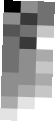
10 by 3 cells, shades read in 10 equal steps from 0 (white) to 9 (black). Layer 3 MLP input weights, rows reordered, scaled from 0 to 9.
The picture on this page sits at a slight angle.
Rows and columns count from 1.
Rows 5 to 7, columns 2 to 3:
4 3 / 4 2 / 4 3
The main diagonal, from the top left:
9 7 2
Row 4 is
5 7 0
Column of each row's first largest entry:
1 2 1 2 1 1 1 1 1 1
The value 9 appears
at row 1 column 1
